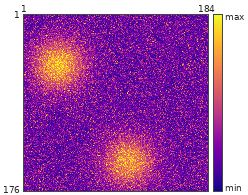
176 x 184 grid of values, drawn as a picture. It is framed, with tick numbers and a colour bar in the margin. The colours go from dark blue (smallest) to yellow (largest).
The values are skewed, with a long tail toward high values. Neither half mirrors the other. On average the colour sits 30% of the way up the scale. There are two bumps.
